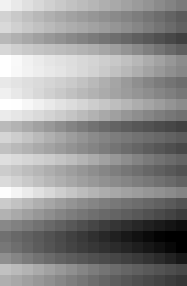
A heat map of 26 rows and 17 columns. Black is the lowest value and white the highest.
Lone odd cells: none. Grain: streaks across. Slope: up to the top left. Ninth with the highest average: top left. Ninth with the lowest average: bottom right.
